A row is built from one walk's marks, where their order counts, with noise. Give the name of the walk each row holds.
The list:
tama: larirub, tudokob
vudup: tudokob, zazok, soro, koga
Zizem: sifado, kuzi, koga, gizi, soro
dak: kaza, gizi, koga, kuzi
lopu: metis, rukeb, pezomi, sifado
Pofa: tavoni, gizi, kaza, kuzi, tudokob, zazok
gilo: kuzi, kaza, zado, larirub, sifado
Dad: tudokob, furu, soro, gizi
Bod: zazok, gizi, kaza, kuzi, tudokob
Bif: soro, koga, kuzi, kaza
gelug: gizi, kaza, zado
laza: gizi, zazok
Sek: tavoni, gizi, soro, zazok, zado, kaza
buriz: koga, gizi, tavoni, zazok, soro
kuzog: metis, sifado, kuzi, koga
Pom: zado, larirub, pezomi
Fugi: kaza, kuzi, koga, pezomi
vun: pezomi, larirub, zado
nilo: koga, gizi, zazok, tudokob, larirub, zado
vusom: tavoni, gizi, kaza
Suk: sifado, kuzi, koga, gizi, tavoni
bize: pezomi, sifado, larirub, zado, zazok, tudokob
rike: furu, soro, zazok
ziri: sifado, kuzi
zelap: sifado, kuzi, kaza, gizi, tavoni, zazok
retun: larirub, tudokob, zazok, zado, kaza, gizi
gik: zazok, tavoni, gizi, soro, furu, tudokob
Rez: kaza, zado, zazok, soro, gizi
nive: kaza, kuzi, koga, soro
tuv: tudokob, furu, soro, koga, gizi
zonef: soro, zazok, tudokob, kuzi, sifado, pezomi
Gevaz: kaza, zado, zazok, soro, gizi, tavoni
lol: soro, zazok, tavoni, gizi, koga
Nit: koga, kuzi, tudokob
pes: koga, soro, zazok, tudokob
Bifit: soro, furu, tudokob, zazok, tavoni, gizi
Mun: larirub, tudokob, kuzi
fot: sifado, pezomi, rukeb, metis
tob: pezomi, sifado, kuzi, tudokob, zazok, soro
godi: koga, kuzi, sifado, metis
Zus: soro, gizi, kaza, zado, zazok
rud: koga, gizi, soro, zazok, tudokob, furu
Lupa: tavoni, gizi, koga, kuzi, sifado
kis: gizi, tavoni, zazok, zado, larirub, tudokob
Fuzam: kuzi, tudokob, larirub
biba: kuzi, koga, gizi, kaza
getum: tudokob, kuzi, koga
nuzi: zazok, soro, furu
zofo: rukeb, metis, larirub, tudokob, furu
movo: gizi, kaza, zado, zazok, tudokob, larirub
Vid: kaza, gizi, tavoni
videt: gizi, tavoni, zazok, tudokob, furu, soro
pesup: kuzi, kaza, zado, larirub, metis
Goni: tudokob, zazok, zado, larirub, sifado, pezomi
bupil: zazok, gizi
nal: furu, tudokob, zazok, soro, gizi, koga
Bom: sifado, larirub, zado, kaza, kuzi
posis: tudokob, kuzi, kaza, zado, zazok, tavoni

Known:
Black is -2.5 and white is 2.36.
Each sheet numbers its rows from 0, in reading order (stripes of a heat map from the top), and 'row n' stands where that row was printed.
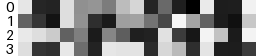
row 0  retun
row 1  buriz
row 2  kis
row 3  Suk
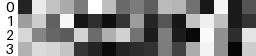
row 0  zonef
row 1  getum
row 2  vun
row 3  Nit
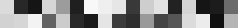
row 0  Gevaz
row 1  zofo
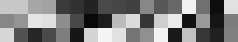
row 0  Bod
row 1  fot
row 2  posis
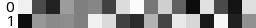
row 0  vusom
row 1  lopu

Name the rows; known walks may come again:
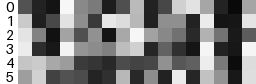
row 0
Zizem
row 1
Bifit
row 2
Bif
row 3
retun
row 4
Bod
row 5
Pofa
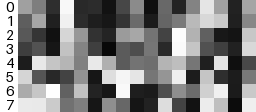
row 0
nal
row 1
vudup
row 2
buriz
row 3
tob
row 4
zonef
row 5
posis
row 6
rud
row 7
kis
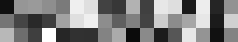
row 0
lopu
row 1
gilo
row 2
lol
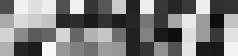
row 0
Fugi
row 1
Nit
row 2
vun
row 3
Rez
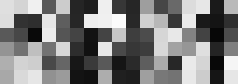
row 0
zofo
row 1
Suk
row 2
nive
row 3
nuzi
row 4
bize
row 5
gik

